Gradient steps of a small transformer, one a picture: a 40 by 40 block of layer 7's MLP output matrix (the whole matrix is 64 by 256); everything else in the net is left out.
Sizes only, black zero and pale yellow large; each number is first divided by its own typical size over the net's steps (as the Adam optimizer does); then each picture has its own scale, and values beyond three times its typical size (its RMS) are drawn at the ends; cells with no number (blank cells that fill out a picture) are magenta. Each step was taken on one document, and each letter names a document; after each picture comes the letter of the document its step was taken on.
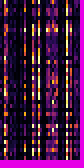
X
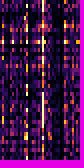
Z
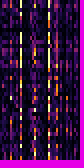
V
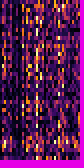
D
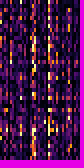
V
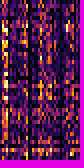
Z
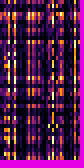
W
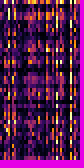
W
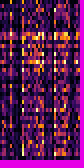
D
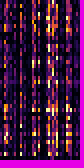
X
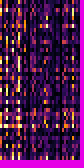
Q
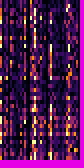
V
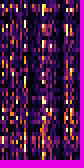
Z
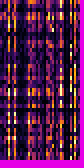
W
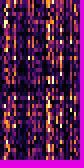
W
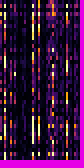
X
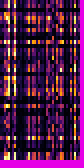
W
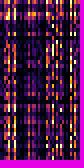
W
